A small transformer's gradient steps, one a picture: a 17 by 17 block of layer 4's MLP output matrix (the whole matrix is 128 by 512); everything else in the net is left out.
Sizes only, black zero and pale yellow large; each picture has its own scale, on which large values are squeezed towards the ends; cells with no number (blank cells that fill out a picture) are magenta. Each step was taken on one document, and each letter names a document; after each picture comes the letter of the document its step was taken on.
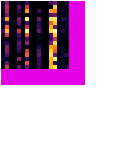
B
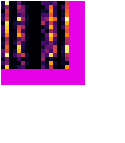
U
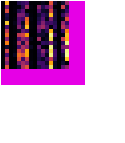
U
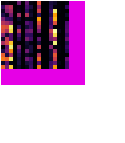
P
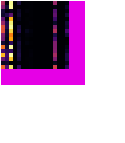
P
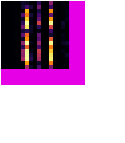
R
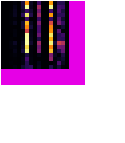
R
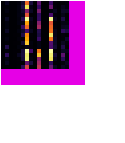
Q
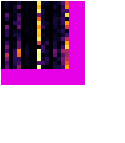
U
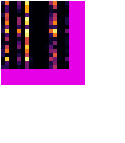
B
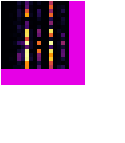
R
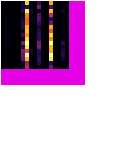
Q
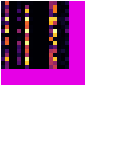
B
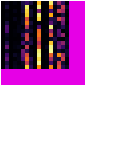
Q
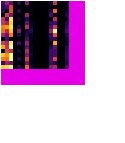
P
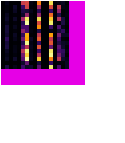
Q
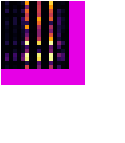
R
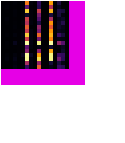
R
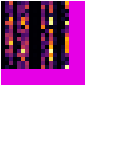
U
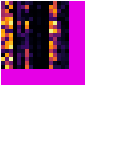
B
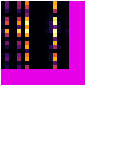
B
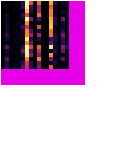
Q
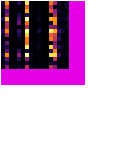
B
